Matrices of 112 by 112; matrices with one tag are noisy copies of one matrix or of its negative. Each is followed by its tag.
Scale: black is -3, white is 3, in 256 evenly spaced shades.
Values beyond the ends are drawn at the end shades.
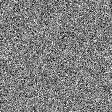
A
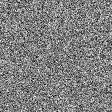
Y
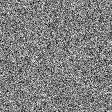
Y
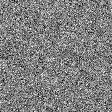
A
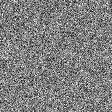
A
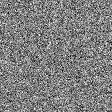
Y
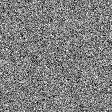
Y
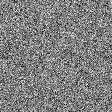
A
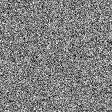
Y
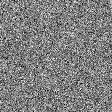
A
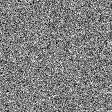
Y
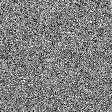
A
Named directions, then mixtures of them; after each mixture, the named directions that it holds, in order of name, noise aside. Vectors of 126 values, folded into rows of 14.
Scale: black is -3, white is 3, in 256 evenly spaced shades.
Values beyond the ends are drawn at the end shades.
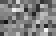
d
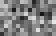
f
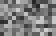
d, f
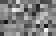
d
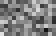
d, f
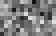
f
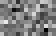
d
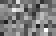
d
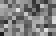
d, f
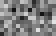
f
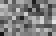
d, f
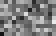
d, f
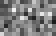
f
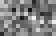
f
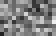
d, f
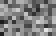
d, f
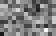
d, f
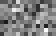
d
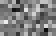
d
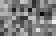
f
